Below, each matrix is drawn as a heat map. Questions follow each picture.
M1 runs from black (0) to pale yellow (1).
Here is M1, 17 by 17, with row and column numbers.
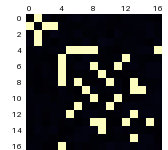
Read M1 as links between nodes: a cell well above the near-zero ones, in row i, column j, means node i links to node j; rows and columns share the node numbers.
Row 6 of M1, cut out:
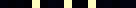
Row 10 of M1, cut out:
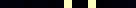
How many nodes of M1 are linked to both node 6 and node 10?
2
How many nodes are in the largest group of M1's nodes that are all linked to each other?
3
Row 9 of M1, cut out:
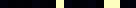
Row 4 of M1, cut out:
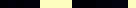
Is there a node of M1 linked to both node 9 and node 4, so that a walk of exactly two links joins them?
yes
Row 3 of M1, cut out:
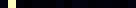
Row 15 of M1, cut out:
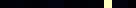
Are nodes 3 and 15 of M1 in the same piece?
no
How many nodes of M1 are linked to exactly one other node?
6
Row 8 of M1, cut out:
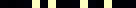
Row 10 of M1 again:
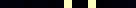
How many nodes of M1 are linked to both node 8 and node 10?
0
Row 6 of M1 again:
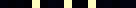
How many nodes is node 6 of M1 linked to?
3
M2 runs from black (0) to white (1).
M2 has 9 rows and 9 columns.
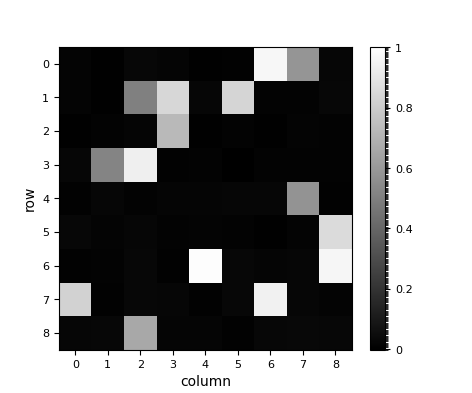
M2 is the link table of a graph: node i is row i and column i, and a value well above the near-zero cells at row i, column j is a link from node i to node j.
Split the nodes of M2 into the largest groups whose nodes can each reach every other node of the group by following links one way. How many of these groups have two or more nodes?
2
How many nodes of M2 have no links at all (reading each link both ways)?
0
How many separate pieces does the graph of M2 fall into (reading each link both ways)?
1
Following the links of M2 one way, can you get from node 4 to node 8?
yes
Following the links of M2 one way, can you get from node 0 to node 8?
yes
